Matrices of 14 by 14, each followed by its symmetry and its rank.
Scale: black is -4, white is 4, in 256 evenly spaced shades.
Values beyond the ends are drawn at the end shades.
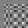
symmetric, rank one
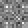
symmetric, rank three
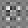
symmetric, rank one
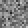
neither, full rank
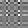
neither, rank one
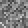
neither, full rank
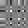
symmetric, rank one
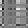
neither, rank one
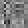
neither, rank two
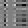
neither, rank one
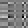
neither, rank one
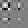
symmetric, rank one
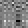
neither, rank two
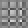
symmetric, rank one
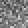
neither, full rank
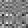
neither, rank two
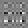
neither, rank one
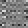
neither, rank two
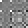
symmetric, rank three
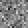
neither, full rank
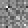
symmetric, rank three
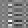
neither, rank one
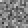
neither, full rank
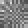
symmetric, rank three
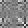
symmetric, rank three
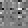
neither, rank two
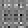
neither, rank two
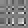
symmetric, rank one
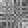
symmetric, rank three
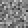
neither, full rank
